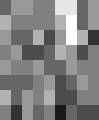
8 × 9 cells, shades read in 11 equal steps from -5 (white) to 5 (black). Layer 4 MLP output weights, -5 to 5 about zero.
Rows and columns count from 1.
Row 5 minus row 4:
-1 1 -2 -3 0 3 0 -2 0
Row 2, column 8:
1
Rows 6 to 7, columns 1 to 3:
1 1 1 / -2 1 -1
